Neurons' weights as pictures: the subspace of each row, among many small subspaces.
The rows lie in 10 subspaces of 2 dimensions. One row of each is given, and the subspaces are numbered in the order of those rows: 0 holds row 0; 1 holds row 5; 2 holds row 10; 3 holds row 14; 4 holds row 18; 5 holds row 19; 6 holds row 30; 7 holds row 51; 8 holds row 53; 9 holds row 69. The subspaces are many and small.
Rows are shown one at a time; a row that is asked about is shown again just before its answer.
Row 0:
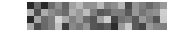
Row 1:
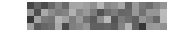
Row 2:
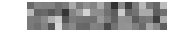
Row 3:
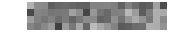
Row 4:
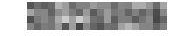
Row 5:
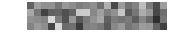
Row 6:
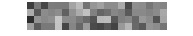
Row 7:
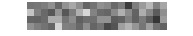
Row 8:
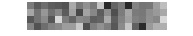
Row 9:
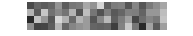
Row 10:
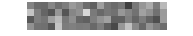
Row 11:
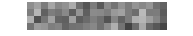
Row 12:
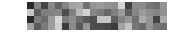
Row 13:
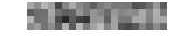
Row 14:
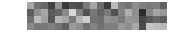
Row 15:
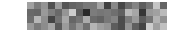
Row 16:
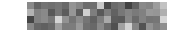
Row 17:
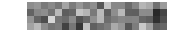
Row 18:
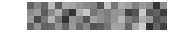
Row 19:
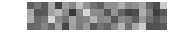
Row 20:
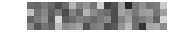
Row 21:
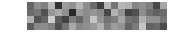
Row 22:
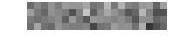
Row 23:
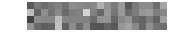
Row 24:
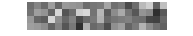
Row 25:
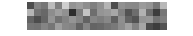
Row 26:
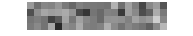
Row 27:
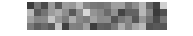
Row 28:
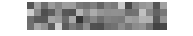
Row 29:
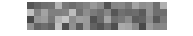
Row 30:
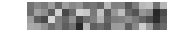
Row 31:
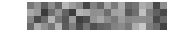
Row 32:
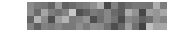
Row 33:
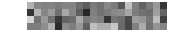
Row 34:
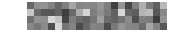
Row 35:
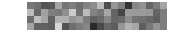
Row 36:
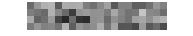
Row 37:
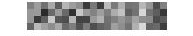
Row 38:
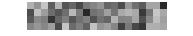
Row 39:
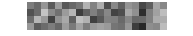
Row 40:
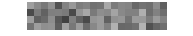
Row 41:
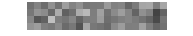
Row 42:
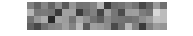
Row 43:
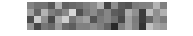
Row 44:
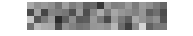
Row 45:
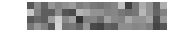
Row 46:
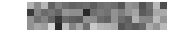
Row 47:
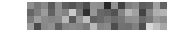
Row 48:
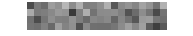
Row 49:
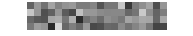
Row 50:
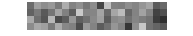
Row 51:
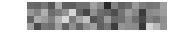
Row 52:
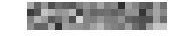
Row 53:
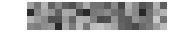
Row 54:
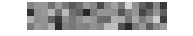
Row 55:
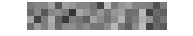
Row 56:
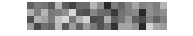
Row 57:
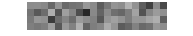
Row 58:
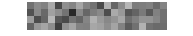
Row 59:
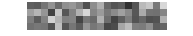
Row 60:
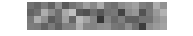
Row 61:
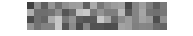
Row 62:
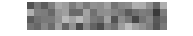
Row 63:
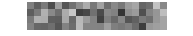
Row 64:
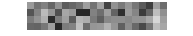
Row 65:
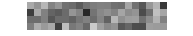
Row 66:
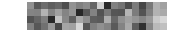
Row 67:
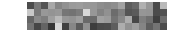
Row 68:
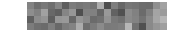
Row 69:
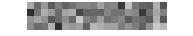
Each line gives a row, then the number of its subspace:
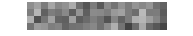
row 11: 9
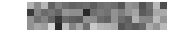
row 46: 4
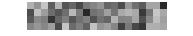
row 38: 5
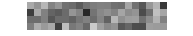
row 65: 5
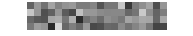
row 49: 9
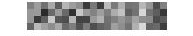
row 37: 8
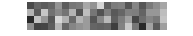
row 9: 8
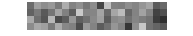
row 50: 2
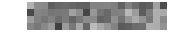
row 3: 7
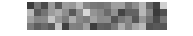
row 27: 5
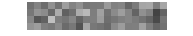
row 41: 6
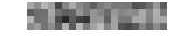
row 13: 3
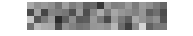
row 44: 8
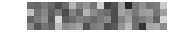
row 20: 1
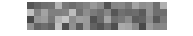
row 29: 7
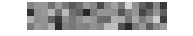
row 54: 2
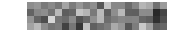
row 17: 6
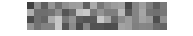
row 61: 0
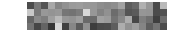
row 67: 4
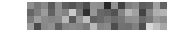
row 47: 7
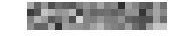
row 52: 9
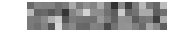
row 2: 1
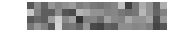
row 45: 9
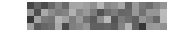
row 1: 0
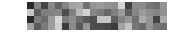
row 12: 0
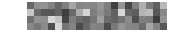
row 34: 1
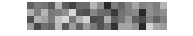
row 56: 7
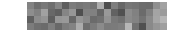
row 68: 2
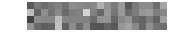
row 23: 8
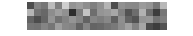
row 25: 3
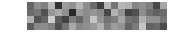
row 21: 5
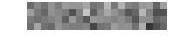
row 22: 7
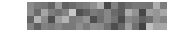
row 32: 4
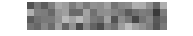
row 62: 3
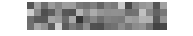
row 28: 9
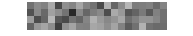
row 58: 5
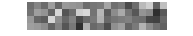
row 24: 6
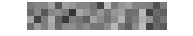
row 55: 4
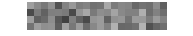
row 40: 7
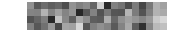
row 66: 1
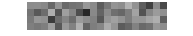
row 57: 6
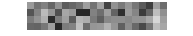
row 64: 2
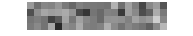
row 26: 1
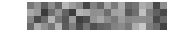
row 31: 8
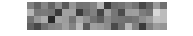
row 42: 6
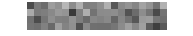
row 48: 3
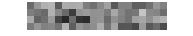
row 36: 3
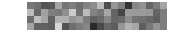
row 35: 5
